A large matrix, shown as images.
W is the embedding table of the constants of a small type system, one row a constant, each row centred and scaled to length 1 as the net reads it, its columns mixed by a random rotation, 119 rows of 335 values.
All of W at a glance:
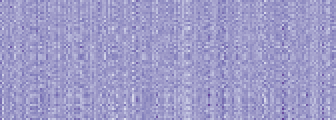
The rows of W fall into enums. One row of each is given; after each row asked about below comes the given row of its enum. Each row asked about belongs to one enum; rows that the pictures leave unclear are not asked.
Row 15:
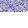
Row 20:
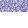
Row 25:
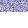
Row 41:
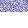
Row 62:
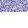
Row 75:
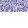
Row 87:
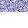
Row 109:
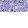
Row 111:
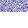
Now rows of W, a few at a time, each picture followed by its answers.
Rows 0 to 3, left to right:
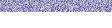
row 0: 111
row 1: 62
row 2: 75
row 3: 20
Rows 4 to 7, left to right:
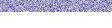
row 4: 15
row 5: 20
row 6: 62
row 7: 87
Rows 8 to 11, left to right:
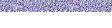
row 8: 75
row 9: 20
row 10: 75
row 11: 20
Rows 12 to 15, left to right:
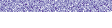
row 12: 111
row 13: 62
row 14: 20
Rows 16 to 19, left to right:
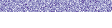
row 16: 111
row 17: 20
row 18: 41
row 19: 62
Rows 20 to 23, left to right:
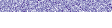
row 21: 87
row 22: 15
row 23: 111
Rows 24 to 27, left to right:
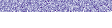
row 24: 20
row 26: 75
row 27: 15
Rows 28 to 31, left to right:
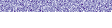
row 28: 75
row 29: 109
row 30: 111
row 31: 20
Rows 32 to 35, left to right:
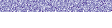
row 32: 20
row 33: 75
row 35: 25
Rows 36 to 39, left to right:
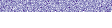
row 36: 62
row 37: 25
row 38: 25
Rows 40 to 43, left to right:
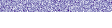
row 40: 62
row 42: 109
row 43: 87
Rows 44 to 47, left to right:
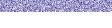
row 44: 62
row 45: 75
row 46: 87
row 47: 87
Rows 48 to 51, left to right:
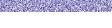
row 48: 62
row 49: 20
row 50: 15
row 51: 75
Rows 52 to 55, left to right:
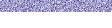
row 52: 20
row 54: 87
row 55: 20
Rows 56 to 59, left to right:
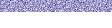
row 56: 87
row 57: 20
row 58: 87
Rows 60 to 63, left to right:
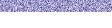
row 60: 75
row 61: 25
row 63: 111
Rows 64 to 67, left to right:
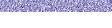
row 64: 20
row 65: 75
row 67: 41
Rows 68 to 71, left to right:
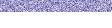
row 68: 15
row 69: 87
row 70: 25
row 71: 62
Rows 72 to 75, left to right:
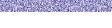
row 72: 75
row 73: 41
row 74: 109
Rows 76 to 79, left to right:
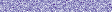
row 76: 25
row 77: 111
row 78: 87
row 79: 111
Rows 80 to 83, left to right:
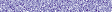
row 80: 15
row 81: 20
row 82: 62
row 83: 109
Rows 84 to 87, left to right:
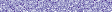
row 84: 15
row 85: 87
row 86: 20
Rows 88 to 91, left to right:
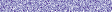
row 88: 62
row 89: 25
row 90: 75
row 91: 62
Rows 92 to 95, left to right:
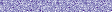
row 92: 25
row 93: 109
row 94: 25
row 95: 25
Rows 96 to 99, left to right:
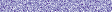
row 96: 62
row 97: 25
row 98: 111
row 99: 62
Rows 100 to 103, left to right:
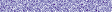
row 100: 62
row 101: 111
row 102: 111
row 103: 109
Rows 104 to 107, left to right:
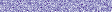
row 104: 25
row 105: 25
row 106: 111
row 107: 75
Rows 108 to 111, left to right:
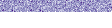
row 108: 109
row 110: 87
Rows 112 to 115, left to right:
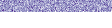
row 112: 109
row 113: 62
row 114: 25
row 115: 75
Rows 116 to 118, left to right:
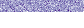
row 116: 15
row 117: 25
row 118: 109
